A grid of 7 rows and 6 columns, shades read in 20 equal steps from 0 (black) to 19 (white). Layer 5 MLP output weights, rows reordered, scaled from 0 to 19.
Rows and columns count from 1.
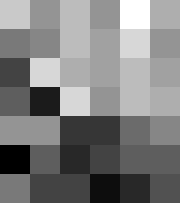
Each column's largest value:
15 16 16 12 19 13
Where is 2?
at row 4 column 2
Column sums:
56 62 69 56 81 72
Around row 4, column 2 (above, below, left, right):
16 11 7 16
